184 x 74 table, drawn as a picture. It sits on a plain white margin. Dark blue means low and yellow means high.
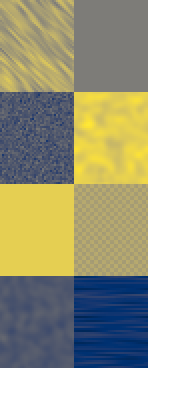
The table splits into 4 rows of 2 panels. Panel 1,1: high, slanting down to the right. Panel 1,2: middling, flat. Panel 2,1: low, fine-grained. Panel 2,2: very high, blotchy, faint in contrast. Panel 3,1: very high, flat. Panel 3,2: high, checkered, faint in contrast. Panel 4,1: low, blotchy, faint in contrast. Panel 4,2: very low, streaked across, faint in contrast.
